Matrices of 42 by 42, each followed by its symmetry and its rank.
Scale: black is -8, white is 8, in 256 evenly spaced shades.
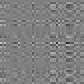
neither, rank two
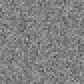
neither, full rank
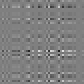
neither, rank one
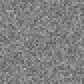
neither, full rank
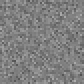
antisymmetric, full rank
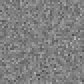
antisymmetric, full rank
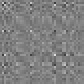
symmetric, rank three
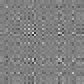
symmetric, rank three
